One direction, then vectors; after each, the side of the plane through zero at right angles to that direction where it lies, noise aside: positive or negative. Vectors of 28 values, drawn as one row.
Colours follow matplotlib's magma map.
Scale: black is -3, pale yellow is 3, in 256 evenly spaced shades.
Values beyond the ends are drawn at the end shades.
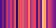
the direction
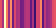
negative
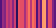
positive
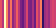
negative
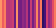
negative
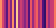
negative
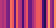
negative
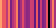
negative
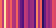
negative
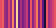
negative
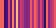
negative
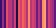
positive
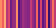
negative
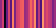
positive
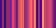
positive
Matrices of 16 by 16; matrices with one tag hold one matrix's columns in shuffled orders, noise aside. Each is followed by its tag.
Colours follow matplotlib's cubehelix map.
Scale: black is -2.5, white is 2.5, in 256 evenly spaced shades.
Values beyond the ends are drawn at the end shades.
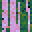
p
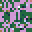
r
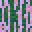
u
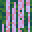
p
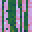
p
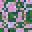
r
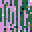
u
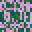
r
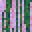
p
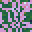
r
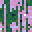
u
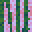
p
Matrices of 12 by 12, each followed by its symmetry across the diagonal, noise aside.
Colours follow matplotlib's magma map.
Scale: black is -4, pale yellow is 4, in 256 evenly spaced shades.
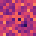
symmetric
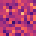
antisymmetric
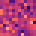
antisymmetric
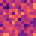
symmetric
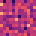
antisymmetric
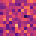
antisymmetric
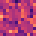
antisymmetric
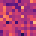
antisymmetric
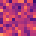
antisymmetric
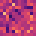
symmetric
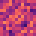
symmetric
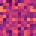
antisymmetric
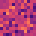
symmetric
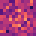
symmetric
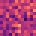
antisymmetric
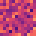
symmetric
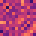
symmetric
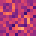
symmetric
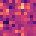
antisymmetric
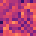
symmetric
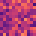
antisymmetric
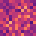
symmetric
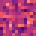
antisymmetric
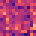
antisymmetric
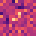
symmetric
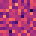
symmetric
